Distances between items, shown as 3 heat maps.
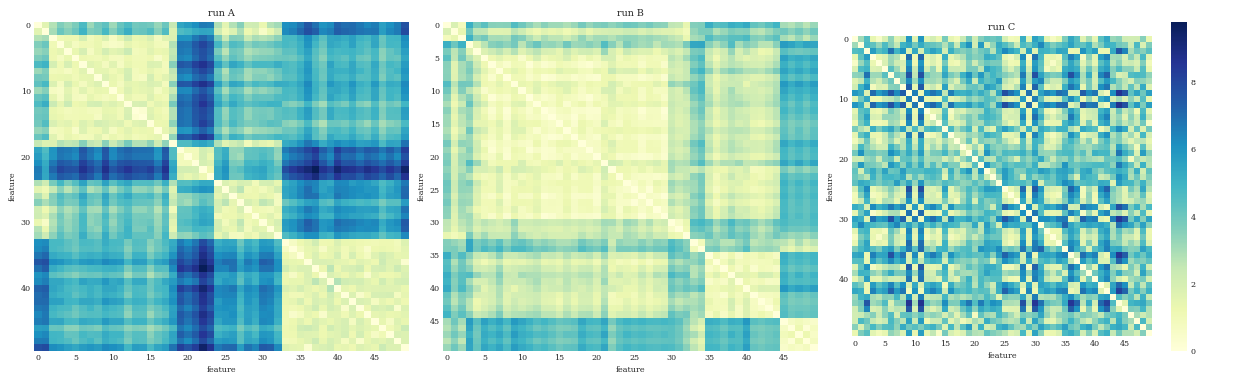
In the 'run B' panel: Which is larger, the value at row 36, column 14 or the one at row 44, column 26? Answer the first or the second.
the second
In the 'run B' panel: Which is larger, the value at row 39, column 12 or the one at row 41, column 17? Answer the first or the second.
the first
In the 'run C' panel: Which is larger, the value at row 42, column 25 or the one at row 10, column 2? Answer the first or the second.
the first
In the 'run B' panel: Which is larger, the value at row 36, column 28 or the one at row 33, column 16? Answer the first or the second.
the second
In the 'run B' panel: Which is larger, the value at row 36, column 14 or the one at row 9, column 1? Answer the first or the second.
the second
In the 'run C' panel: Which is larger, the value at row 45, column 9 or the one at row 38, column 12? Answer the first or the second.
the first
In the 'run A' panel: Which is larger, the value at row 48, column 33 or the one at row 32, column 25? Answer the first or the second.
the second
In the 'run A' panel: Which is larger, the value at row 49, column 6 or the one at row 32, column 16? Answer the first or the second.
the first
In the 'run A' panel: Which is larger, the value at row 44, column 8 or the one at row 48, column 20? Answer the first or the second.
the second
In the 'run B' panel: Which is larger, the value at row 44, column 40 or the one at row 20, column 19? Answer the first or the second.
the first
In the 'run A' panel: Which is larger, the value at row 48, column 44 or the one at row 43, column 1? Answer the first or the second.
the second
